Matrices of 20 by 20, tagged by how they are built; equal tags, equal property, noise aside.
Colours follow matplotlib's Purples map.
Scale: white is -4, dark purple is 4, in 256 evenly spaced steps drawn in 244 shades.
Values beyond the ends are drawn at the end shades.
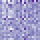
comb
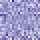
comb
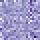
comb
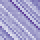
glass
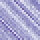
glass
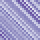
glass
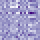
comb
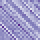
glass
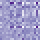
comb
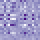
comb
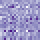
comb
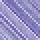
glass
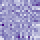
comb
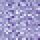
comb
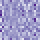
comb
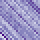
glass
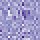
comb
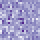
comb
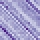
glass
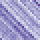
glass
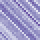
glass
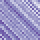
glass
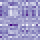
comb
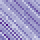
glass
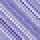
glass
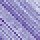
glass
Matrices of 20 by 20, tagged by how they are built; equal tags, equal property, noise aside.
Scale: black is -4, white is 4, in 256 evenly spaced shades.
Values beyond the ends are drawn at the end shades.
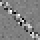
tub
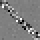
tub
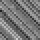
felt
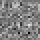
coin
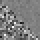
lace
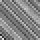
felt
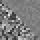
lace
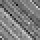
felt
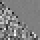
lace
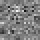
coin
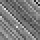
felt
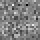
coin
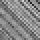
felt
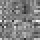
coin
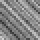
felt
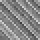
felt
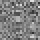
coin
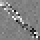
tub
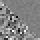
lace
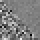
lace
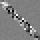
tub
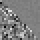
lace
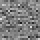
coin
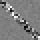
tub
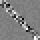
tub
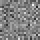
coin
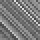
felt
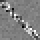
tub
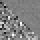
lace
